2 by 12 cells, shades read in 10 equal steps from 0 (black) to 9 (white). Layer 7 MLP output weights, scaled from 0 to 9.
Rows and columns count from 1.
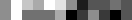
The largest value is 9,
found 3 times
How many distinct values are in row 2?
7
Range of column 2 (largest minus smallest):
0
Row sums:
63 44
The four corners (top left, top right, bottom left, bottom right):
5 3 5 3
